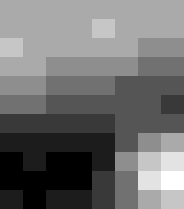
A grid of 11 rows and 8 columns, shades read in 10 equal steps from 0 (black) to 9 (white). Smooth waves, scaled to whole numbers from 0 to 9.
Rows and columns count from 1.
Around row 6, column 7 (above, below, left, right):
3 3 3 2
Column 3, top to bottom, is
6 6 6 5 4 3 2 1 0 0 1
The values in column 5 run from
1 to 7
